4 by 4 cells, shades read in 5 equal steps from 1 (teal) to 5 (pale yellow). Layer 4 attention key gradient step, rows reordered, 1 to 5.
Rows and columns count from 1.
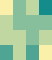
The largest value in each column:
5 4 4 5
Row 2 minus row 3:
0 -1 0 -1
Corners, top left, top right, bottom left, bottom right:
5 1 2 5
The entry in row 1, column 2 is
3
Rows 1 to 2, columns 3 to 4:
4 1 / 3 3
